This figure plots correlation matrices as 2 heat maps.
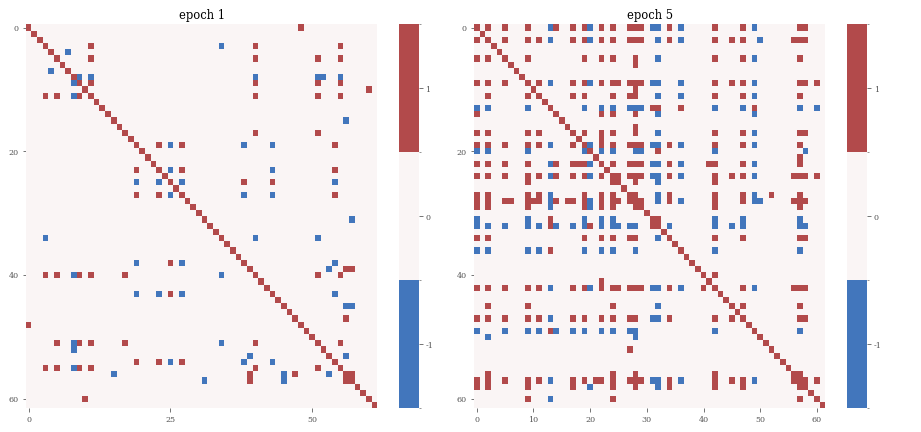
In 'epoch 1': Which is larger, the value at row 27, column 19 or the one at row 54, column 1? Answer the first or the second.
the first
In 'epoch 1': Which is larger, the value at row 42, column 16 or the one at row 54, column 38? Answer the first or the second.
the first
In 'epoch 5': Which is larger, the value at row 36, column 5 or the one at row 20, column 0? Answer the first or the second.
the first
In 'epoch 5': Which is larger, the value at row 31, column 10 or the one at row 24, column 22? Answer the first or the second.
the second
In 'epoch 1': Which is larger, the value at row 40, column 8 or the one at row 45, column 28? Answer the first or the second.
the second
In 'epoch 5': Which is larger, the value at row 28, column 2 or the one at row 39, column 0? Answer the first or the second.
the first
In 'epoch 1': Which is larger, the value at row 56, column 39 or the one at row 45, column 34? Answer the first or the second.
the first
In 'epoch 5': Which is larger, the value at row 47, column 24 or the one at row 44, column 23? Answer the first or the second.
the first
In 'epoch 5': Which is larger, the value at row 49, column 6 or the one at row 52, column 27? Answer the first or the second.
the second
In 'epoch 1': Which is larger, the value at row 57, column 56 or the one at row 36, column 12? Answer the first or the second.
the first
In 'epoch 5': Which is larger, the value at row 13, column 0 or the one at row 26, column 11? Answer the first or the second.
the second
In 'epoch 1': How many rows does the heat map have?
62
